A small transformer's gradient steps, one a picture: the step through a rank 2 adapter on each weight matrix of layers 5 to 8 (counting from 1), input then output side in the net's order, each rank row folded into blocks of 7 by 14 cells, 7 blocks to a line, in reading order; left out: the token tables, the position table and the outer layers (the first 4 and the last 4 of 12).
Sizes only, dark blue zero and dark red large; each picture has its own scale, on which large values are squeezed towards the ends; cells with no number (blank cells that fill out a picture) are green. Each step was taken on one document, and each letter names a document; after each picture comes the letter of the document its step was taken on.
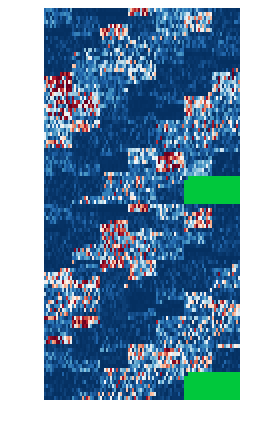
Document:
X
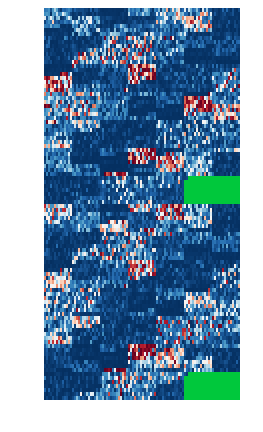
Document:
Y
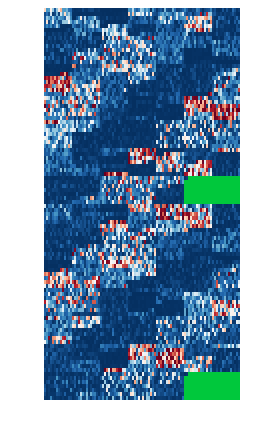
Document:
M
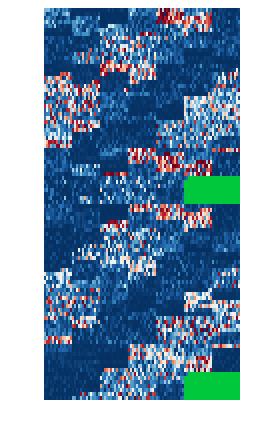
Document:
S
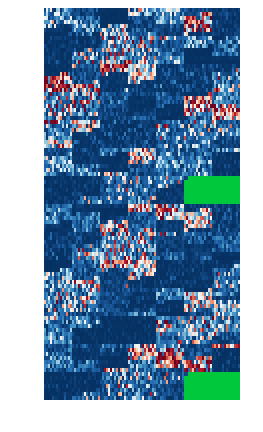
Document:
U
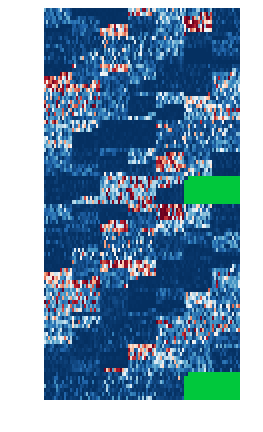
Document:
M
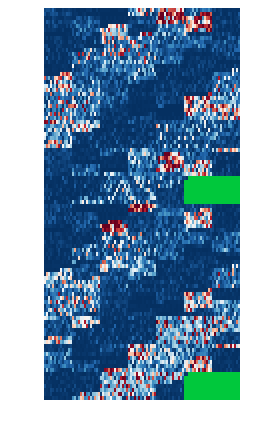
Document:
X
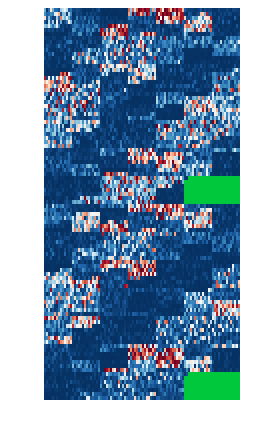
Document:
U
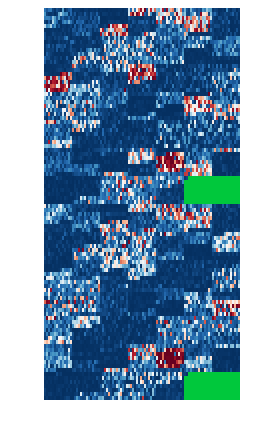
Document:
Y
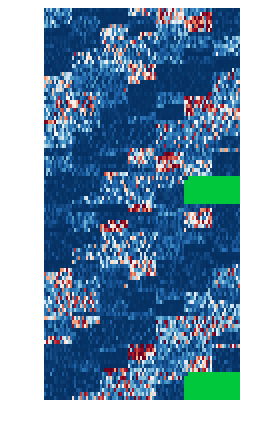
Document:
X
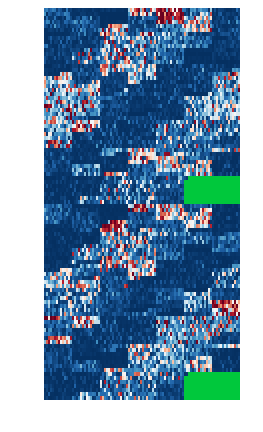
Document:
S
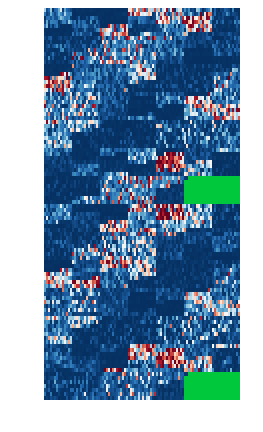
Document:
M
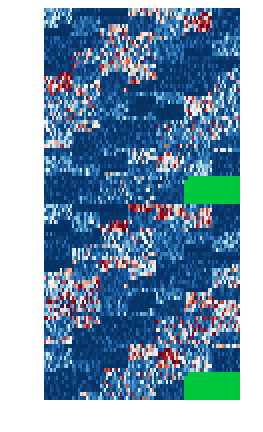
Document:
S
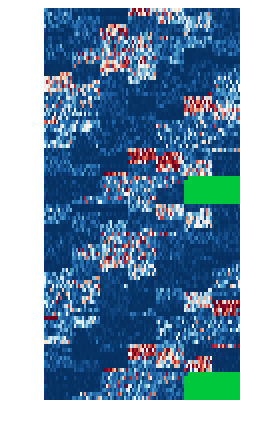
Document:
U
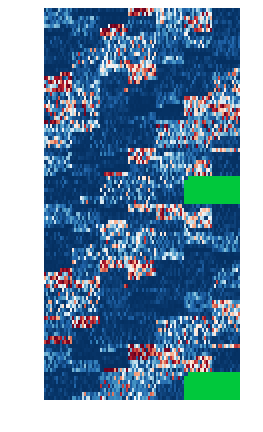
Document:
S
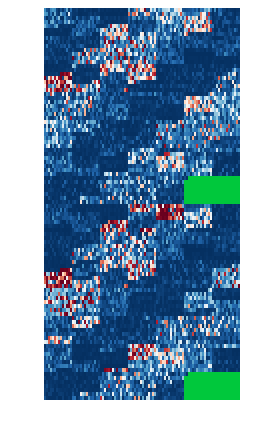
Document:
S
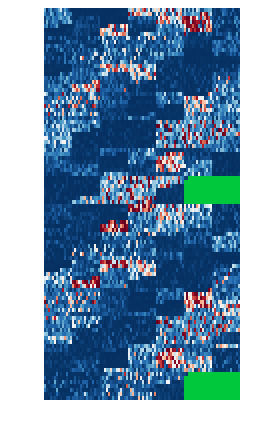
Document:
M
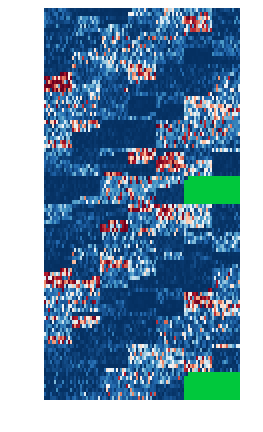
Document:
M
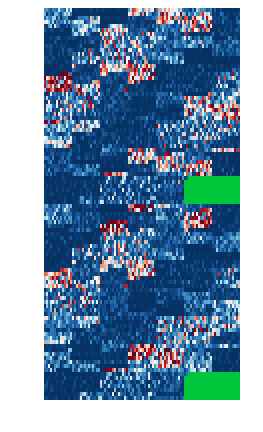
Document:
S
